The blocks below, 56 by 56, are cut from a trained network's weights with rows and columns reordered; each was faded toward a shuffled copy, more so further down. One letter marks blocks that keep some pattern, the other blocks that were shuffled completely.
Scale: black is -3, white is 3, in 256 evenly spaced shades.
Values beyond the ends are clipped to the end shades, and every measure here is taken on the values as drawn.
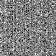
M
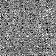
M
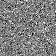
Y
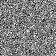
Y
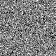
Y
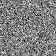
Y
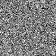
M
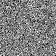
Y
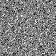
Y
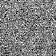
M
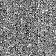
M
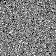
Y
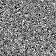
Y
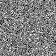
Y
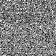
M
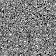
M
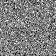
Y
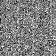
M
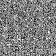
M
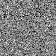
M
